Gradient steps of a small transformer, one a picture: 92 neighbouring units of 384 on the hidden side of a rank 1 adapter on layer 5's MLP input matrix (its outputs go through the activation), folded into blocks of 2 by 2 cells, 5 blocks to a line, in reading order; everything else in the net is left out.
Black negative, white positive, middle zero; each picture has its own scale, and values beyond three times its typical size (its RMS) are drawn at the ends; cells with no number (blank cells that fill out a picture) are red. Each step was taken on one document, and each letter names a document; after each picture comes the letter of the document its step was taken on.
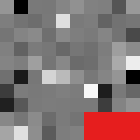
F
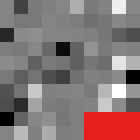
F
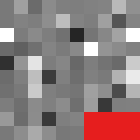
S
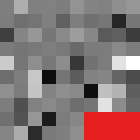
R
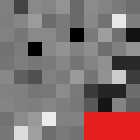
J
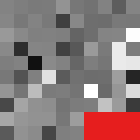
F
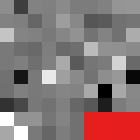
F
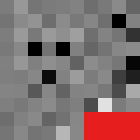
J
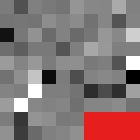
S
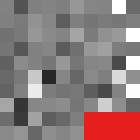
S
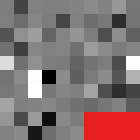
R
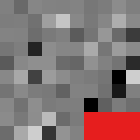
J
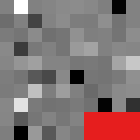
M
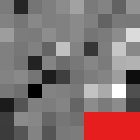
F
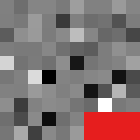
R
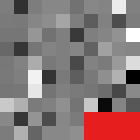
S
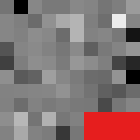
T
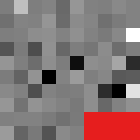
J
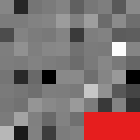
F
